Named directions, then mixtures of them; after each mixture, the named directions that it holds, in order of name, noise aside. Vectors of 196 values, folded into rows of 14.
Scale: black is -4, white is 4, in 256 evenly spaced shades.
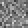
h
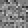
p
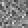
h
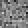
h, p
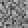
h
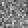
h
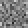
h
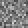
h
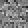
p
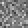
h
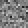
p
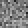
h, p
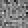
h, p
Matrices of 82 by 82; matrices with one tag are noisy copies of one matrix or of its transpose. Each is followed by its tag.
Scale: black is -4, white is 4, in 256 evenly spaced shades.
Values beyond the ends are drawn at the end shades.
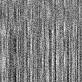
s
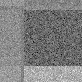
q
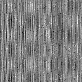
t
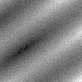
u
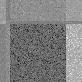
q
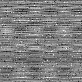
t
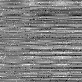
s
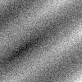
u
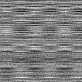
t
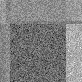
q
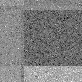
q
